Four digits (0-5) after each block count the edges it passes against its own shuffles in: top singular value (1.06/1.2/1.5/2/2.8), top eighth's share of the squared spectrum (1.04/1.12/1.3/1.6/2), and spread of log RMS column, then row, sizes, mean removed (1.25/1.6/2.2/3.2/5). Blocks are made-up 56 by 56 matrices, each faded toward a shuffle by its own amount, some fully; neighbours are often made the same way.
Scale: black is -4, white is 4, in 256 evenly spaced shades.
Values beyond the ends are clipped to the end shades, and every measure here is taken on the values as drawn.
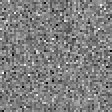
0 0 0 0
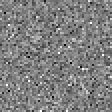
0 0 0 0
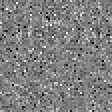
2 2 0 1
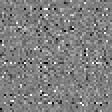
4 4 1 2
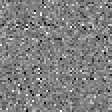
3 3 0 2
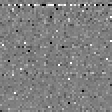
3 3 0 1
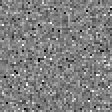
0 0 0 0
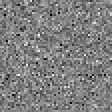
0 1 0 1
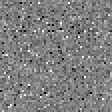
1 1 0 1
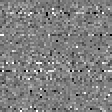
2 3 0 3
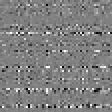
4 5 2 4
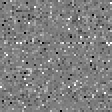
2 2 0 0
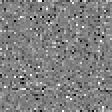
3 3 0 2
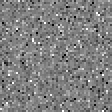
2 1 0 0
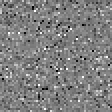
2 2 0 0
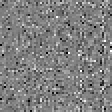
3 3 2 1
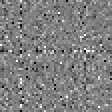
3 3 2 1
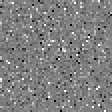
2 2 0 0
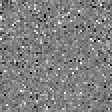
2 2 1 0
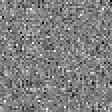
3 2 0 0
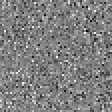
0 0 0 0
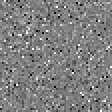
0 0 0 0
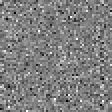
3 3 1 1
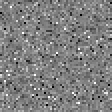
1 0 0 0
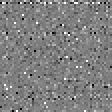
3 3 0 1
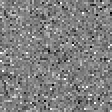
2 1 0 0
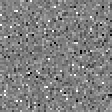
2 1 0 0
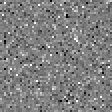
1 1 0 0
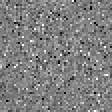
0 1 0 0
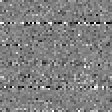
3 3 0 3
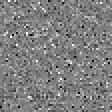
1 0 0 0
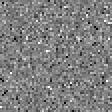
0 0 0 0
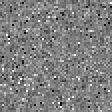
0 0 0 0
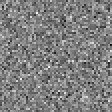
2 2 0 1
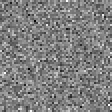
2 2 0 0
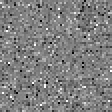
2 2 0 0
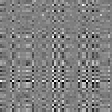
5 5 4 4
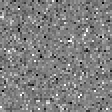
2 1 0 0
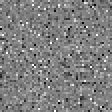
2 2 1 0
